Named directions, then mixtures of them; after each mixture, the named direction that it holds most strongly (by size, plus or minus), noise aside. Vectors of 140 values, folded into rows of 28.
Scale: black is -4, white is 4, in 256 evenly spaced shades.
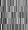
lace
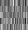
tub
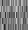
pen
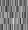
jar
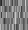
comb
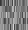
comb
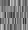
tub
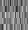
pen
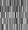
pen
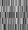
pen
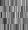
comb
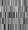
pen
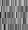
pen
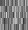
comb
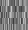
jar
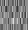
jar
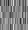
tub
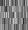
comb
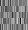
jar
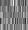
tub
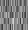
jar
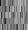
lace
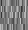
jar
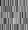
jar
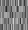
jar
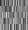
comb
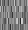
jar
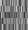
pen
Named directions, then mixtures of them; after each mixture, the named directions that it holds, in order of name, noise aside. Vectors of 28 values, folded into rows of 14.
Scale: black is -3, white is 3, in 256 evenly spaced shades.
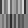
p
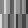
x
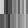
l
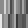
x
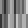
x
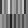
p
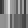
l, p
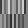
p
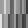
x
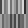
p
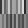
p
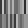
p, x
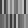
p, x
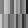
x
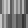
p, x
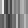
l, p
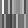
l, p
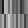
l, p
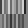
p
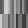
l, x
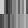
l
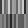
p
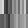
l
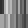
l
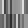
l, p
